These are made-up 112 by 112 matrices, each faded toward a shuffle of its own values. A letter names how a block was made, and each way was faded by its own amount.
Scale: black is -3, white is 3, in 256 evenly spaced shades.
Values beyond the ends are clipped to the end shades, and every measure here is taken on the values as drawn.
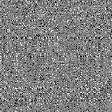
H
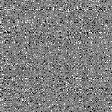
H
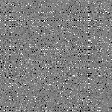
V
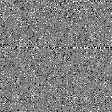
V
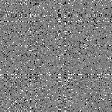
V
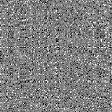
H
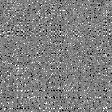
V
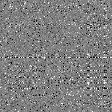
V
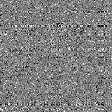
H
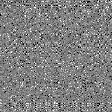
H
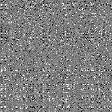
V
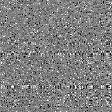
H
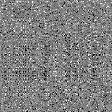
H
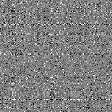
H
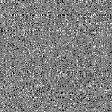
H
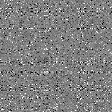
V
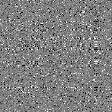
V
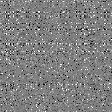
V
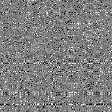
H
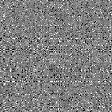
H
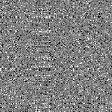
H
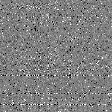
V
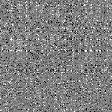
H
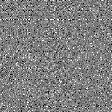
H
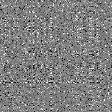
V
